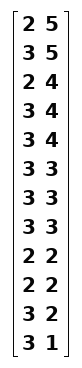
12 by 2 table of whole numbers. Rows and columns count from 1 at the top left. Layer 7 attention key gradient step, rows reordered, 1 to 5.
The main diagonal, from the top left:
2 5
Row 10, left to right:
2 2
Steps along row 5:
up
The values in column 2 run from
1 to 5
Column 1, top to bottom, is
2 3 2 3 3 3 3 3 2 2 3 3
